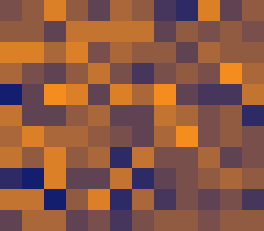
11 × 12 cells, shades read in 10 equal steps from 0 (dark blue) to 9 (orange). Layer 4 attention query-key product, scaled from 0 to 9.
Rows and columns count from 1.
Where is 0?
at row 5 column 1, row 9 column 2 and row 10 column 3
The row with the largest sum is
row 3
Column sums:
54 54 60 60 56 49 49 50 49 50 52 48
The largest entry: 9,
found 4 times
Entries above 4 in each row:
7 8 10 6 6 6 8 7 5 5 6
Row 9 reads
1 0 8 3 3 7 1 3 4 5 6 5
